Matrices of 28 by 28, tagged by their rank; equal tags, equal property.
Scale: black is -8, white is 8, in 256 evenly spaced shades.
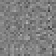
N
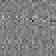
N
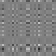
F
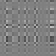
F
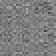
N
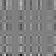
F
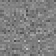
N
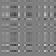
F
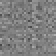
N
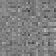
N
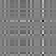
F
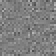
N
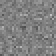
N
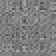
N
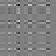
F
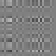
F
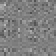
N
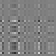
F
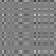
F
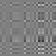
F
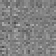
N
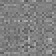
N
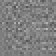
N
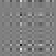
F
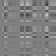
F
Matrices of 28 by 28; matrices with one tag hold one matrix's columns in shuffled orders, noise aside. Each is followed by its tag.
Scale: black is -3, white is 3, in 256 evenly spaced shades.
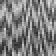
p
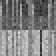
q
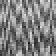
p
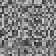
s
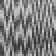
p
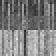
q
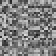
s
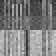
q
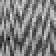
p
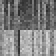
q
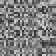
s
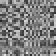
s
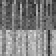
q
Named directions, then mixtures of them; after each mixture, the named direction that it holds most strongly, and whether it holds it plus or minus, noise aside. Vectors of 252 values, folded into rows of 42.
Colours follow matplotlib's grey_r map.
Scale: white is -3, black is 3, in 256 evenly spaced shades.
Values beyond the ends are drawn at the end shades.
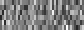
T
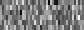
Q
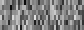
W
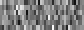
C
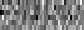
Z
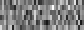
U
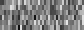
W, minus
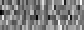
Z, plus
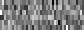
T, plus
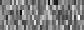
Q, plus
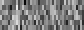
W, plus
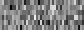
W, plus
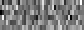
Z, plus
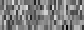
T, minus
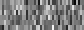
C, plus
